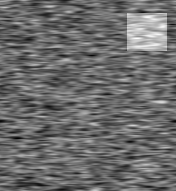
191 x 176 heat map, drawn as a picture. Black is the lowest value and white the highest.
The ninth with the highest average is the top right. The grain runs across in streaks. An odd patch, higher than its surroundings, sits in the top right. Neither half mirrors the other.
